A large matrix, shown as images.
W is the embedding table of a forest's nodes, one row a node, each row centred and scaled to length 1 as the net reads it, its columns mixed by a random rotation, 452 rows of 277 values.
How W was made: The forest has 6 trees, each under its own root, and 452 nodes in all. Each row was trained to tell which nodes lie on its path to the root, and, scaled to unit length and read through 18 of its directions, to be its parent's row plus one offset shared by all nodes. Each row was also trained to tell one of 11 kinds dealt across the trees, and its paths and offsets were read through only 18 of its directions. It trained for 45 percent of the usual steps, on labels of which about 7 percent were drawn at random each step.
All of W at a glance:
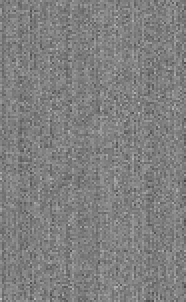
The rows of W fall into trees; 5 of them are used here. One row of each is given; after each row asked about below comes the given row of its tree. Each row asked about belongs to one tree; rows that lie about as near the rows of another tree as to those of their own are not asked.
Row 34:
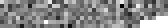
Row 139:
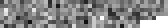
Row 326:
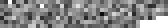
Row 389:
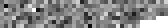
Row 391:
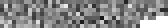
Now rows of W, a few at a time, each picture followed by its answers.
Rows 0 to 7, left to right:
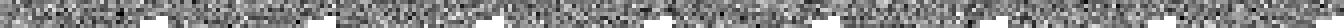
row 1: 389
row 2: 139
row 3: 391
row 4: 326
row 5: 389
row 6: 139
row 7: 389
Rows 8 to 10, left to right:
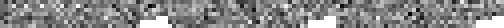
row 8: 389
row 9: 139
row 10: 389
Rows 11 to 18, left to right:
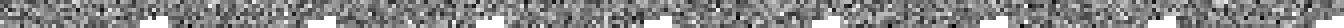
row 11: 389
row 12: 389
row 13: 139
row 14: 391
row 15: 391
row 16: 391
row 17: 391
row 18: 389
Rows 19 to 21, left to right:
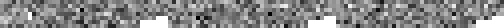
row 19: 391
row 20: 326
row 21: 391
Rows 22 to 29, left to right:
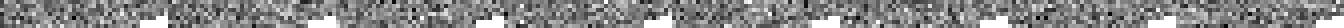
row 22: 139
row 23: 389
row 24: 391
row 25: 391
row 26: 326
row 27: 139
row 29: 391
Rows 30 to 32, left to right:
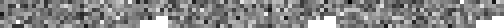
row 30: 391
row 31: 389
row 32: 139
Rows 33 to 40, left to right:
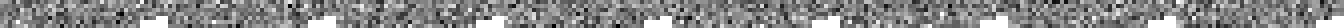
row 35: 391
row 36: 391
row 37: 139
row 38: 139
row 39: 391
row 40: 391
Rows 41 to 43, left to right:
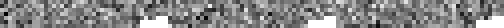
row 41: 34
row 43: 391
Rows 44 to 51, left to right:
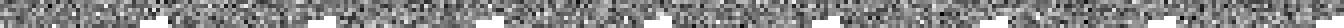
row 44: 139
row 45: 139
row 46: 139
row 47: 139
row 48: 34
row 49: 326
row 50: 139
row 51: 139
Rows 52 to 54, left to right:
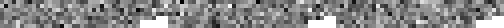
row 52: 389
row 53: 391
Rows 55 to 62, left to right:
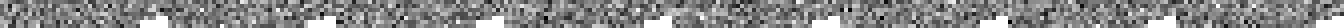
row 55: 391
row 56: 389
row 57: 34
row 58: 391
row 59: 139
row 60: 391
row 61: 139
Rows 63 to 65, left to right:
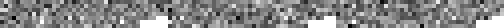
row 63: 139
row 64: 326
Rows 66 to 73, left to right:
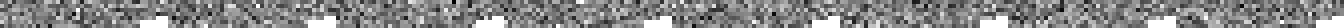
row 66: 326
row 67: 389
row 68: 389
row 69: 326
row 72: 389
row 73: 139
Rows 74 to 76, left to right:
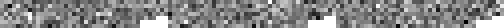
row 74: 391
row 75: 391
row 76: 389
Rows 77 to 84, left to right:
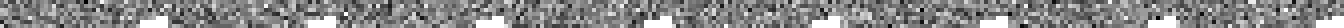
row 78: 389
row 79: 389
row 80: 391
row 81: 139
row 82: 391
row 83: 391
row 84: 389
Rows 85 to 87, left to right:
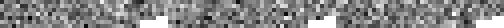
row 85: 389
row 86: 391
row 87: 389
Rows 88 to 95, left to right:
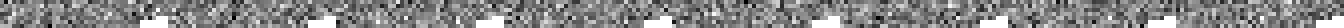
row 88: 391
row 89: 391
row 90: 139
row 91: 34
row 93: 391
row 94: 139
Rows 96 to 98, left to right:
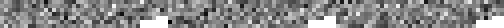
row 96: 391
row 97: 139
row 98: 391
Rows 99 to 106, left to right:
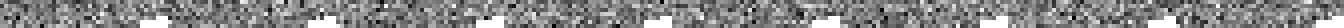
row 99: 139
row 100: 389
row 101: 391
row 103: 34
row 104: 391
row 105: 391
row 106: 139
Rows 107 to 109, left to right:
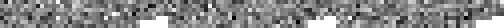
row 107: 326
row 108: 389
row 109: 326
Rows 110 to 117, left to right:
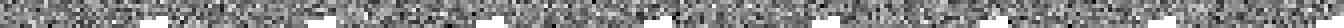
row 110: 389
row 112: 391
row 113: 391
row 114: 389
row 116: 139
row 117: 391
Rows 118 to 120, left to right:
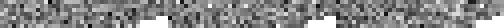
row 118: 326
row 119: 389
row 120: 389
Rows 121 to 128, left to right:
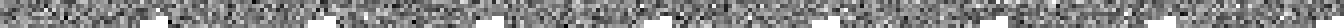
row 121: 391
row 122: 139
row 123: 139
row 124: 389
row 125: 389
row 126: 34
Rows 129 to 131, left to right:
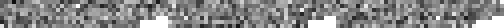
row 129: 139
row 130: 391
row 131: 389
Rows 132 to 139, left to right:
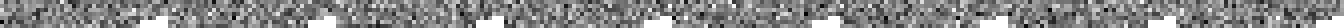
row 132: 139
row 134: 391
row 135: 139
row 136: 326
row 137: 389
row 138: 391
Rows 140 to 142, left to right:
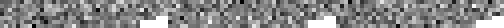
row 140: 391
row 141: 139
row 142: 389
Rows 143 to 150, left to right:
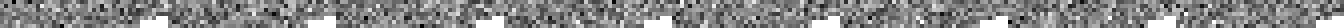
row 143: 389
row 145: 389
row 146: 139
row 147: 326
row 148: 326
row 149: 139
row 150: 34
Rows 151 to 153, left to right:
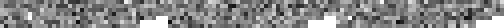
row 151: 139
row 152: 139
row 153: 326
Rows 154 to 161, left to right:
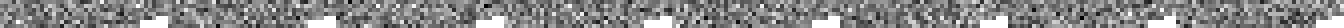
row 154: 391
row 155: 326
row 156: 389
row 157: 391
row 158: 391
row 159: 139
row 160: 139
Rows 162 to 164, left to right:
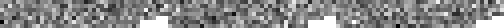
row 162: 139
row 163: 139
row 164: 391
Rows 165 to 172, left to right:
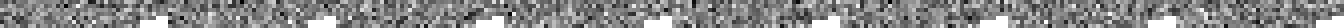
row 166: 139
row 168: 34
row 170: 391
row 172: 391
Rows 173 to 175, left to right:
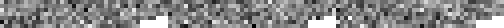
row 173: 139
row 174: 391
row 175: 326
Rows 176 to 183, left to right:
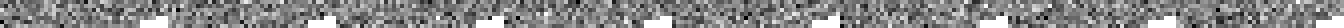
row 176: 139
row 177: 391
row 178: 139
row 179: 139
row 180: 139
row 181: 389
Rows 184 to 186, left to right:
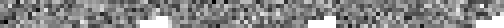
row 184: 326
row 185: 391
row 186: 389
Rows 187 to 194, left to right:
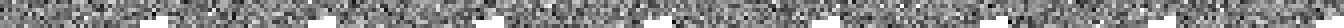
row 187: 391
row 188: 391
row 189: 326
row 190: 389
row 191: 139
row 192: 389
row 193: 139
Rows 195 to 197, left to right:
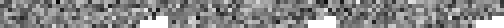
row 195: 139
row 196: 326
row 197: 326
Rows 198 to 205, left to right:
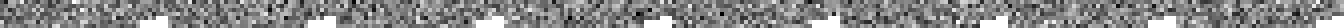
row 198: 326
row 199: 389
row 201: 391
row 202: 389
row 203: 139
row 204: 34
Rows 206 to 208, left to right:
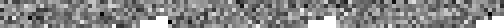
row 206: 326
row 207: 139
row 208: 34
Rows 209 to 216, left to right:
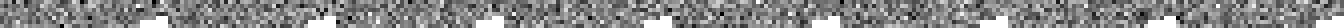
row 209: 389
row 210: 139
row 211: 139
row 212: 389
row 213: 389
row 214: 139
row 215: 389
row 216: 389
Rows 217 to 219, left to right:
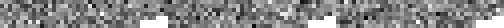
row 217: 391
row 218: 389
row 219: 326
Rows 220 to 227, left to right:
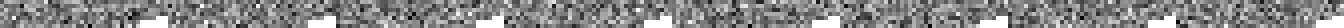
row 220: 326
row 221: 34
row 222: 139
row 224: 391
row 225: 389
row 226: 139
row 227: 139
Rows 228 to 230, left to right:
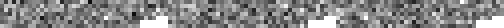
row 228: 391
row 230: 139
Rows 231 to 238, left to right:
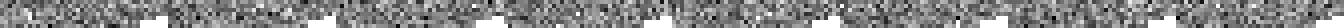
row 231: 391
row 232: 326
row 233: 389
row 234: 139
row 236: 389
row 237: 139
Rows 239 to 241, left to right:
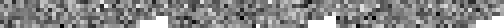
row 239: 389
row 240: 139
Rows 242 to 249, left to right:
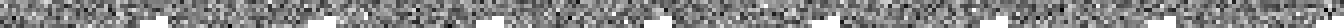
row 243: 389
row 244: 391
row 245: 391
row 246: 326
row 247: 139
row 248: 389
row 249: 139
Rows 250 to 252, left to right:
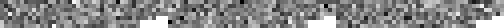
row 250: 389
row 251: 139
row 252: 389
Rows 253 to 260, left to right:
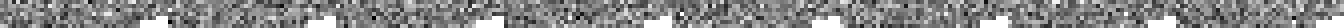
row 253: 391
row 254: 139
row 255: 389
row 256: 139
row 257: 389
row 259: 326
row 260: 389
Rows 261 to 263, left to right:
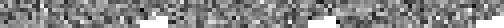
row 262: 34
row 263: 139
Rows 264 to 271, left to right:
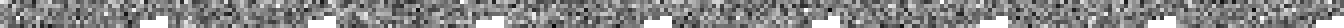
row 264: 391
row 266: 139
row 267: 391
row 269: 391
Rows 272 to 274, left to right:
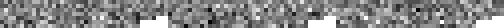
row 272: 139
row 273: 391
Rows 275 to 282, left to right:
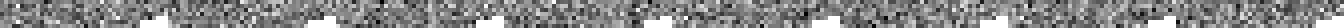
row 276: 391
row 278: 389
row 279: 326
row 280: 139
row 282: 139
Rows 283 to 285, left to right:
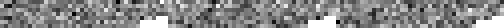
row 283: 389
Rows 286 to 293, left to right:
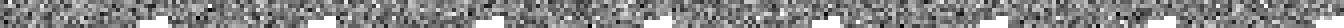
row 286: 326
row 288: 326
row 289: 139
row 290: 391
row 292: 389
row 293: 389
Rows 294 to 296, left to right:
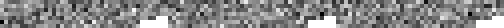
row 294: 139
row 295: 34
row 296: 391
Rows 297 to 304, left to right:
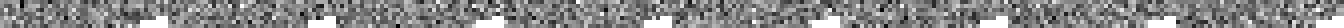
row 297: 391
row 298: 391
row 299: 389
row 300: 389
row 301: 326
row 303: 389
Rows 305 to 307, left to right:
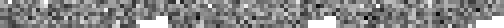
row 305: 326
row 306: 389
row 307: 326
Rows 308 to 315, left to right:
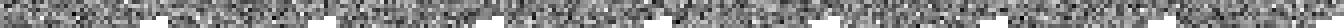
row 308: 389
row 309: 139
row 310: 389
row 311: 326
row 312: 326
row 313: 391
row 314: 139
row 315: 389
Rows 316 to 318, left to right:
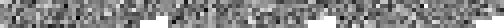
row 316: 391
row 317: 326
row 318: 389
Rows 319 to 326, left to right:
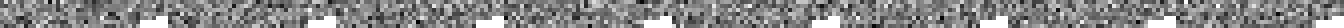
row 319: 139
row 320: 139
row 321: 391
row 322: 389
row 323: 139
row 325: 389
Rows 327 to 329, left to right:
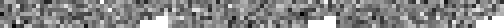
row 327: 391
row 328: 391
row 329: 139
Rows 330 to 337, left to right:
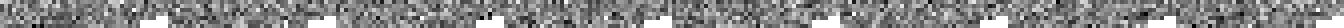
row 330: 391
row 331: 389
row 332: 391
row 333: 139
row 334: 139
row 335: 391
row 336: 389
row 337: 391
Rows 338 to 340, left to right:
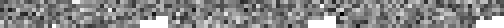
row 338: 326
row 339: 139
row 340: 34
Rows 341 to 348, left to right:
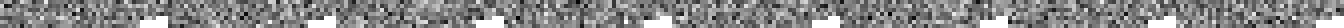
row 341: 389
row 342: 139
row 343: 326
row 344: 139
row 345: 391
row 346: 389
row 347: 34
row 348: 391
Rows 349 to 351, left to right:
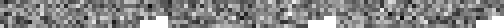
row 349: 139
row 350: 139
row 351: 391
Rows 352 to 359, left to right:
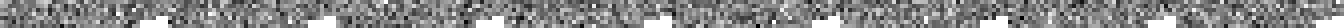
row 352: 389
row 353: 139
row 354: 389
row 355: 139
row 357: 391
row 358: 139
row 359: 326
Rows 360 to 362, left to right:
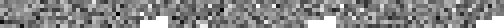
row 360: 34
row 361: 389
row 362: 391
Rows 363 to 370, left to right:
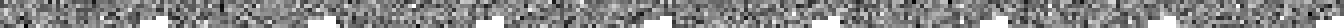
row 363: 139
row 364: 389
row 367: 139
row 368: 139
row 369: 139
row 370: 391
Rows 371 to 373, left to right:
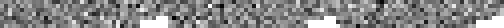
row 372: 389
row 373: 391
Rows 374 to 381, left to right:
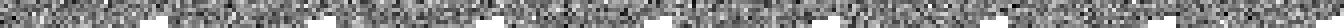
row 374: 139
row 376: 326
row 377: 391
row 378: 391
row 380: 389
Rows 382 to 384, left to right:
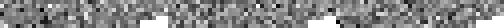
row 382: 391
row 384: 139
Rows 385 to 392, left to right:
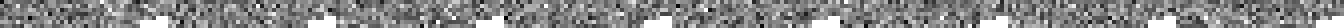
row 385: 389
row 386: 391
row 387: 391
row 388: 389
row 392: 139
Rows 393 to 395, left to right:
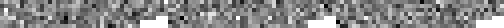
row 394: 139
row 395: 139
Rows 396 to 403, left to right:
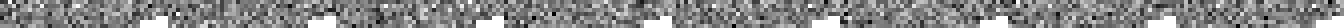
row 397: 34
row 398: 391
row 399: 389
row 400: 389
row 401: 34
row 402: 326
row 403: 389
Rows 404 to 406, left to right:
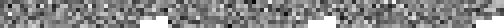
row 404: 389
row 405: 139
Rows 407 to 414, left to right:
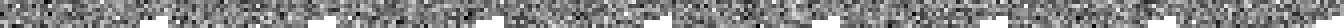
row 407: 391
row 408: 139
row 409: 326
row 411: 139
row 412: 389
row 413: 389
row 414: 391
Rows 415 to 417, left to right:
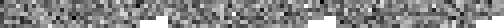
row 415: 139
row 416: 34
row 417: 389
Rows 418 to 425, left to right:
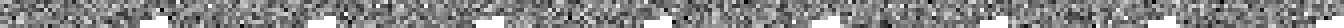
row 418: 391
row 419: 389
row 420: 389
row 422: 139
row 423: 391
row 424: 391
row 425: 391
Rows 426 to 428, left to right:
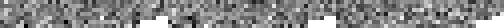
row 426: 139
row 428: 326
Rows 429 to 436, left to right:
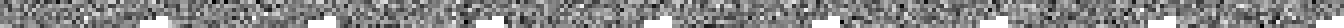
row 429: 391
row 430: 391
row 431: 389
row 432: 139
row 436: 391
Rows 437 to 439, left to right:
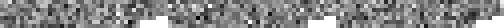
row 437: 389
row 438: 389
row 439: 389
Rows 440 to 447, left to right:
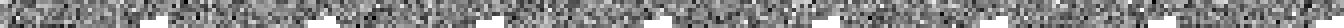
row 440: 391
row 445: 326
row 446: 391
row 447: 389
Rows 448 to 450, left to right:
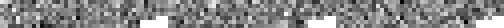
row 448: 391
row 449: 389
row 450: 389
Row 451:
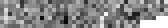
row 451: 391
